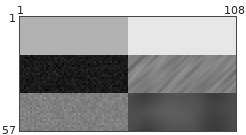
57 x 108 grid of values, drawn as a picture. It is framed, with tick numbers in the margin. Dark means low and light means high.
The table splits into 3 rows of 2 panels. Panel 1,1: high, flat. Panel 1,2: very high, flat. Panel 2,1: very low, fine-grained, faint in contrast. Panel 2,2: middling, slanting up to the right, faint in contrast. Panel 3,1: middling, fine-grained, faint in contrast. Panel 3,2: low, smooth, faint in contrast.
